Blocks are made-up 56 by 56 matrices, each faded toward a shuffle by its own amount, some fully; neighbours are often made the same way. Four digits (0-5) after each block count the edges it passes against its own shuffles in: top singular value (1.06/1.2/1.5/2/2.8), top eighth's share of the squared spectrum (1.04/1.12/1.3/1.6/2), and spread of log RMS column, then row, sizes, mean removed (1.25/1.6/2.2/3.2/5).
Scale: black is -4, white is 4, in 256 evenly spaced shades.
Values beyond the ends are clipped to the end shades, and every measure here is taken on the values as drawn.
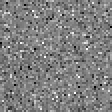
0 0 0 0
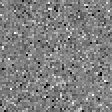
1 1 0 0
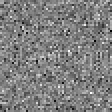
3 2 1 0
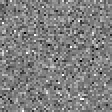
2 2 1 0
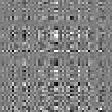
5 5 4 4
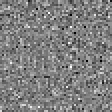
3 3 1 1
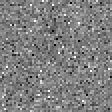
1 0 0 0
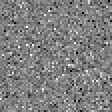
0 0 0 0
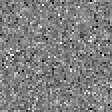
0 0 0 0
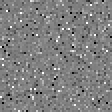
0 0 0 0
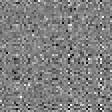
4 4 2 3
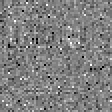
3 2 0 1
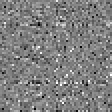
4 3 2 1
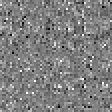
3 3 1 1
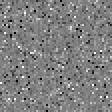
0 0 0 0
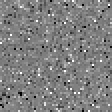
0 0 0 0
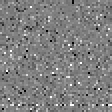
3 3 0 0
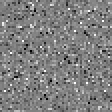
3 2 0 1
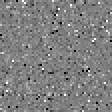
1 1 0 0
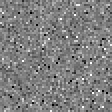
0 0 0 0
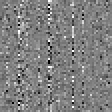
2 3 3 0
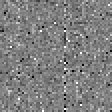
2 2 1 0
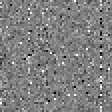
2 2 2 0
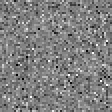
0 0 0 0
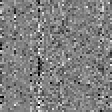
2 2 3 0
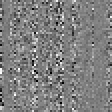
2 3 4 0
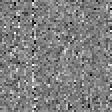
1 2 3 0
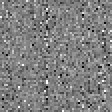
2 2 2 0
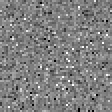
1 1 0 0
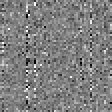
3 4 3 0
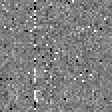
3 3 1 0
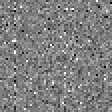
3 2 1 0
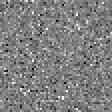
1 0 0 0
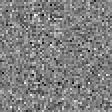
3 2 2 0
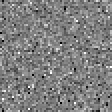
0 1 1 0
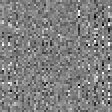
4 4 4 1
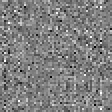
3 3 2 0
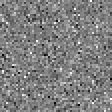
2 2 1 0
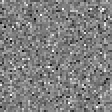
2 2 1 0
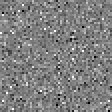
2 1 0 0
